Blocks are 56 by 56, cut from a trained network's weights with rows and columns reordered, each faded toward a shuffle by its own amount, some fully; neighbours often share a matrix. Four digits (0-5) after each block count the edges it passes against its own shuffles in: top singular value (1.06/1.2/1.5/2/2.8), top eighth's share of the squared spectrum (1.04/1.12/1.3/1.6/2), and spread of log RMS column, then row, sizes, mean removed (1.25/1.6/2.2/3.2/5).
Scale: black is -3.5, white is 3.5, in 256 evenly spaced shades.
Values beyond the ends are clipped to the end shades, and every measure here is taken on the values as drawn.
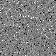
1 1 0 0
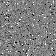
1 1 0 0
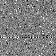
3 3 0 1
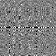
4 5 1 2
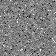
0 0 0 0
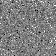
1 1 0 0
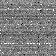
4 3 0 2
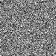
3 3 0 0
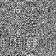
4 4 2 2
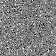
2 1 0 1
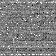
3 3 0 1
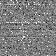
2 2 0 1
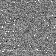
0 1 0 0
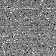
1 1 0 0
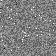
0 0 0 0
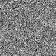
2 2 0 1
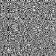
3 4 2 2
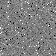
0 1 0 0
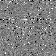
3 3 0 2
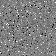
0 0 0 0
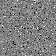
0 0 0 0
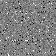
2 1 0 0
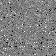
1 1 0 1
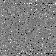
2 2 0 1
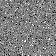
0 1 0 0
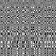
5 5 3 4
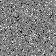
2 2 0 0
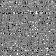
3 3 0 2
